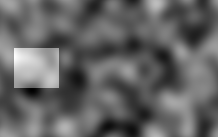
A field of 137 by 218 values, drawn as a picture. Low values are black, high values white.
Roughest part: middle left. Ninth with the highest average: middle left. Odd patch: higher, in the middle left. Average level on the scale: 40%.
